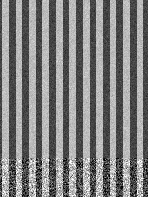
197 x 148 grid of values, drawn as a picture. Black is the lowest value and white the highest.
Upright stripes repeat 11 times across the table. On average the colour sits 50% of the way up the scale. The top part is calmer, up to a seam about 80% of the way down. The histogram has two humps.
